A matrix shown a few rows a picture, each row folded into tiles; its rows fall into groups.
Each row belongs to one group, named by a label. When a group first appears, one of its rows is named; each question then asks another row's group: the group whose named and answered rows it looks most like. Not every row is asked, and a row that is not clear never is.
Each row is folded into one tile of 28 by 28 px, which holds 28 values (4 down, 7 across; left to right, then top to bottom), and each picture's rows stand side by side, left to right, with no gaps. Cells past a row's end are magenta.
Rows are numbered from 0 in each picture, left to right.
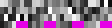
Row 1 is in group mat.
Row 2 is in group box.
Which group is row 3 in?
mat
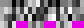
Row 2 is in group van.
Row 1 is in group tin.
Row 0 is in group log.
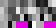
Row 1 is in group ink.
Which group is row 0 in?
log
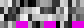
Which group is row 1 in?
box
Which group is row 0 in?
tin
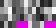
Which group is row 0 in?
ink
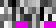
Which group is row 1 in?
mat
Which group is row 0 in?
ink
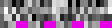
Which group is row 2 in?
log
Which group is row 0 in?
van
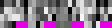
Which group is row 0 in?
box
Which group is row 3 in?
log
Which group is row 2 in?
mat
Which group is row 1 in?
log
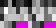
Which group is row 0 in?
box
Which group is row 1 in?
box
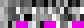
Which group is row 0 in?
log
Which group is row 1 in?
box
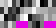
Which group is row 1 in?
box
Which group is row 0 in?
tin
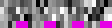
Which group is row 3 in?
tin
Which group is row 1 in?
mat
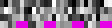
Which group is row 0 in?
box
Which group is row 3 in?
ink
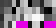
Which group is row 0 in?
mat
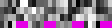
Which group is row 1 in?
box
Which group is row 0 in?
mat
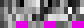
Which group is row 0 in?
van
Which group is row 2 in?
van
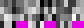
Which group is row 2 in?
mat
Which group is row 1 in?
log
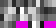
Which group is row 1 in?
ink
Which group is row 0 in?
box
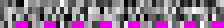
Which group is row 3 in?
box
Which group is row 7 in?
ink
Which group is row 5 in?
tin
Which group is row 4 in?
log
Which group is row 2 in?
mat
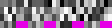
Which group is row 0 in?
van
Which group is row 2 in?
box
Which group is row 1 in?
van
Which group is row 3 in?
tin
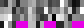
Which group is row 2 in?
van
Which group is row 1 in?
log
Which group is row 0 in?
ink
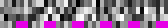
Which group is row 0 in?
tin
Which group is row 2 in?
tin
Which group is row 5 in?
box
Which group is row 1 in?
mat
